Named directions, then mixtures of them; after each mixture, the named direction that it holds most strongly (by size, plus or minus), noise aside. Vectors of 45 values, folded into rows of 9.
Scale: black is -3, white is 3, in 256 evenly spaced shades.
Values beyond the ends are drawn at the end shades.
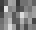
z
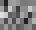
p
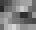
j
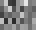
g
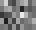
g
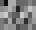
p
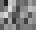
p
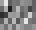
p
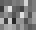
g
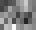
j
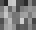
z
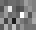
g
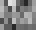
g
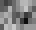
j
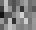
g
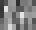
z
